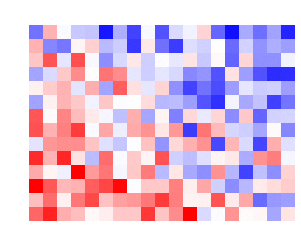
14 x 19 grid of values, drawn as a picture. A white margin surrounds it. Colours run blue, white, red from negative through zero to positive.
Ninth with the highest average: bottom left. Slope: up to the bottom left. Mirror symmetry: none. Ninth with the lowest average: top right.
